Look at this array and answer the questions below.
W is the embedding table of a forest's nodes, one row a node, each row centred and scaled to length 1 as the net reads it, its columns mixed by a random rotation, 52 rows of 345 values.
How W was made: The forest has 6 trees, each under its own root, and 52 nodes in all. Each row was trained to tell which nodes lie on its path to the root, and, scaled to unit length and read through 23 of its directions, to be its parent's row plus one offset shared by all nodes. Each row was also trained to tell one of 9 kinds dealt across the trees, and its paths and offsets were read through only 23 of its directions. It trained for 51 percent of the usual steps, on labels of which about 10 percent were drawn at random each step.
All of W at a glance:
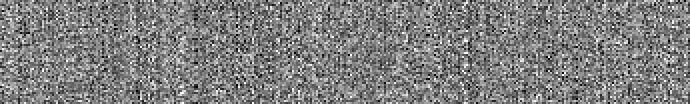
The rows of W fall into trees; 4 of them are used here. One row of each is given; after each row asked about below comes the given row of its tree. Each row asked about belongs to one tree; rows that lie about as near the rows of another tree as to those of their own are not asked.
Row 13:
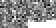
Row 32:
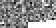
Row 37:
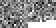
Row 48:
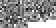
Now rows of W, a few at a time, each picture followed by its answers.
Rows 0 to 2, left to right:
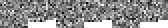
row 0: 13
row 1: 48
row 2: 48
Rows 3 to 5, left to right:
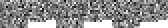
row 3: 37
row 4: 32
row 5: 48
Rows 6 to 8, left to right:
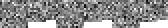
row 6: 13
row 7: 37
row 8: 32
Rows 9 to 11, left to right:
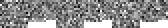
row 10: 37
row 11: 37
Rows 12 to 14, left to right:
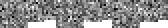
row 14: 37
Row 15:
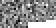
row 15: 13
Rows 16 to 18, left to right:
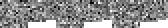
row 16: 37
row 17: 32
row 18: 32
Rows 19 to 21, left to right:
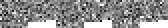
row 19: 48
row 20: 48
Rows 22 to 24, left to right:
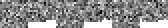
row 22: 13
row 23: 48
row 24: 13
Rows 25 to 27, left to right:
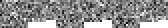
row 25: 13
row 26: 48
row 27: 37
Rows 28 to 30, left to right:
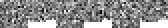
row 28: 37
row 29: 48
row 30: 37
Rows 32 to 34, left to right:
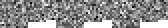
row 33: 48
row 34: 37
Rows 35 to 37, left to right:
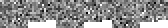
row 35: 37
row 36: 48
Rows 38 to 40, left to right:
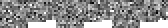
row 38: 13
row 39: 32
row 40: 48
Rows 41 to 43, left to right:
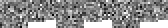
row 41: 37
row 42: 13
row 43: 13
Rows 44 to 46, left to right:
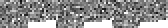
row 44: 37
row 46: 48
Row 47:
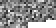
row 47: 48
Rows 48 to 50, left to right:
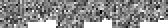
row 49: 48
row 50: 13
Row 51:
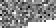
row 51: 48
